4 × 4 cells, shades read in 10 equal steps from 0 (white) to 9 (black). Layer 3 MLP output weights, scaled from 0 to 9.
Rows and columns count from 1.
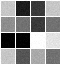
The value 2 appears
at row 1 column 1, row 1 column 4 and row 4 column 1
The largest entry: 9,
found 2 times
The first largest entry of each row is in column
2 3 1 2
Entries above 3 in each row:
2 4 2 2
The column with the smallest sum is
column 4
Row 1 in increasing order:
2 2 7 8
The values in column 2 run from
5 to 9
